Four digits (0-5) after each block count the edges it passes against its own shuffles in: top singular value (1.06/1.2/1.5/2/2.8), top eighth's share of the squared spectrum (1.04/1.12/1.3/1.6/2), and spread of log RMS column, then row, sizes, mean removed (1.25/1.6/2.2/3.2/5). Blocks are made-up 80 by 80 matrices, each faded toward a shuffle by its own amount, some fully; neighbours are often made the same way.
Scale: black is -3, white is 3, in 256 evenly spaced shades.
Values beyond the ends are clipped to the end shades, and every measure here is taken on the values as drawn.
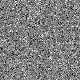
2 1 0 0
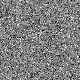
1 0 0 0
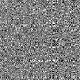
4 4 2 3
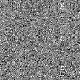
4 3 2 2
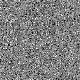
3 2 1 1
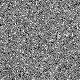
0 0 0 0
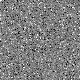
1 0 0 0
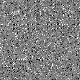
3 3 0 1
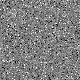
2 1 0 0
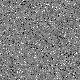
1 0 0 0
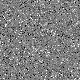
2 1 0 0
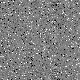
2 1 0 0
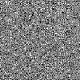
4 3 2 2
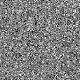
3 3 1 1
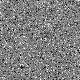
0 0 0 0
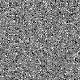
3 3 1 1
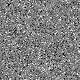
1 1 0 0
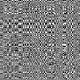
5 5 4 4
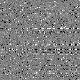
4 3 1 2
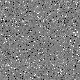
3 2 0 1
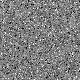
0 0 0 0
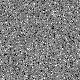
0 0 0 0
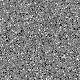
0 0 0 0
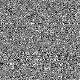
1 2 0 3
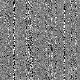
2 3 4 0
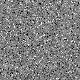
0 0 0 0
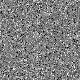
0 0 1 0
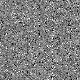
1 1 2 0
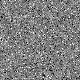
0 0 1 0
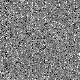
1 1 2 0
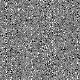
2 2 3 0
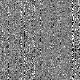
2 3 4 0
